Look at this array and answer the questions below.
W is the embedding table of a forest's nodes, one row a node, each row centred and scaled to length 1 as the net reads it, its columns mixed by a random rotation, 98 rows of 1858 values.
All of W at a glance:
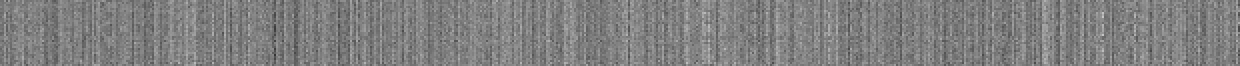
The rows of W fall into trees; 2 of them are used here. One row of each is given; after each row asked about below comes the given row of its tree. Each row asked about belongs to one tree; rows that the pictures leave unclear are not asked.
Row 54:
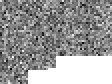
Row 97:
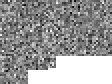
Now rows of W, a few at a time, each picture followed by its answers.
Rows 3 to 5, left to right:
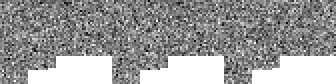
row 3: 97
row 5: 54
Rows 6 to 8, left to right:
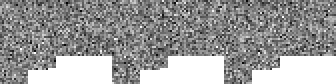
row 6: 97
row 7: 54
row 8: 97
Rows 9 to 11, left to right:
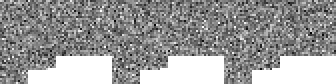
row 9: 54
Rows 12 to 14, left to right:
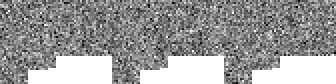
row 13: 54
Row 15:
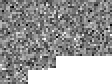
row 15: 97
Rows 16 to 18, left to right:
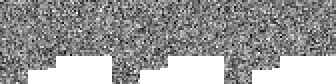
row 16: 54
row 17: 54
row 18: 97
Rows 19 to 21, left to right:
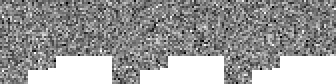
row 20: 97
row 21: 97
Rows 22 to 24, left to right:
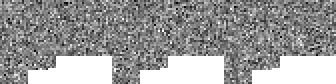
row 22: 97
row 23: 97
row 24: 97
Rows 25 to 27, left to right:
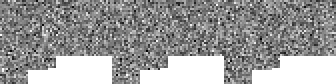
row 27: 54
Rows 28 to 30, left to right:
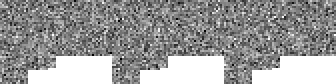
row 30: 97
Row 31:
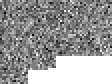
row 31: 54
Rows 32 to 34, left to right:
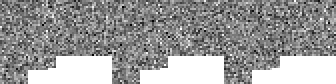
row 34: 54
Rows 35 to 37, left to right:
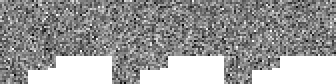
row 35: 54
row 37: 97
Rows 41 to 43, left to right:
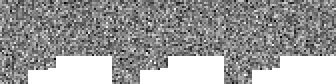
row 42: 97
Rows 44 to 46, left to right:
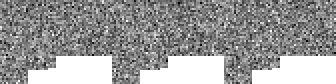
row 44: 97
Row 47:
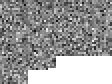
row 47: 97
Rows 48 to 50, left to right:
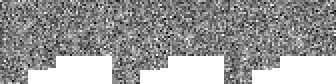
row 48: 54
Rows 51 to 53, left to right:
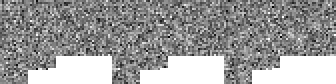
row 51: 97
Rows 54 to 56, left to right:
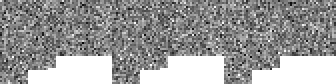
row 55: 54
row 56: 97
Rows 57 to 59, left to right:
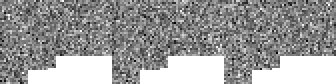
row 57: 54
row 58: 54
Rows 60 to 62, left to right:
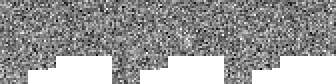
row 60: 97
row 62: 97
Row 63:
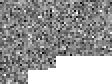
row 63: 54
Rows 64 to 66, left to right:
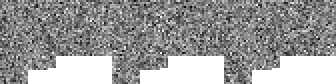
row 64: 54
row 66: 54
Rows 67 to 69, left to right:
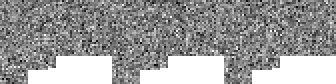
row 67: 97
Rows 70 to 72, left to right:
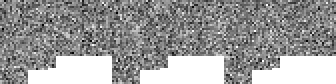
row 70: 97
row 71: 54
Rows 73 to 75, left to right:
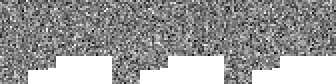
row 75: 97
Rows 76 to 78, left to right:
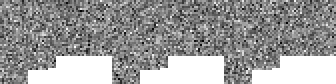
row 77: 97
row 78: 54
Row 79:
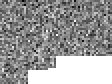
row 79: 97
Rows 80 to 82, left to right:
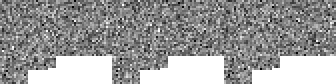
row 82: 97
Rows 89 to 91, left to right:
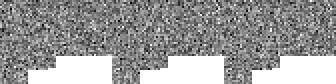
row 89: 97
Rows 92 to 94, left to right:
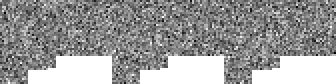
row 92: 54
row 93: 97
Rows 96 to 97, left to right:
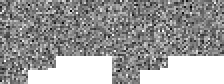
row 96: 54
